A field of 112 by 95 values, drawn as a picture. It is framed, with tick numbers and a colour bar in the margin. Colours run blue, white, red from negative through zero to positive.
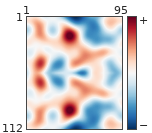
There are no lone odd cells. Overall the values sit about 50% of the way up the scale. The field is smooth, with broad soft blobs. The top and bottom halves mirror each other.
